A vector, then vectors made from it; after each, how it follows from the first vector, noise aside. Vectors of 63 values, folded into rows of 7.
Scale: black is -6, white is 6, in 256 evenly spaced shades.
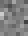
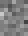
copied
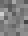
copied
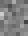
copied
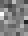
scaled up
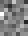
scaled up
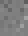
partly zeroed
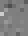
partly zeroed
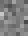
copied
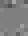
partly zeroed
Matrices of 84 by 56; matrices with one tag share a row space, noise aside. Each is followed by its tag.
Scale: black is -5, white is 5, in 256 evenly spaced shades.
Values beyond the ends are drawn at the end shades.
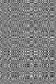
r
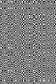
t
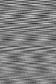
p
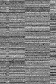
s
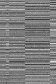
s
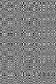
t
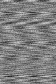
p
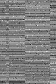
s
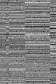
s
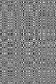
t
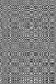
r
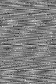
p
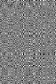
t
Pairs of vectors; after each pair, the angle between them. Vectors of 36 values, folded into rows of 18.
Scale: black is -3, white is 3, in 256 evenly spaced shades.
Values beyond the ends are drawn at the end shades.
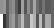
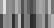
partly opposed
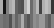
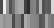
nearly opposite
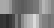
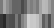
nearly parallel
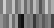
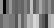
partly opposed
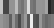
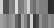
nearly parallel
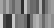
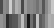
partly aligned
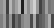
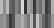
partly opposed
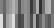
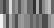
partly aligned
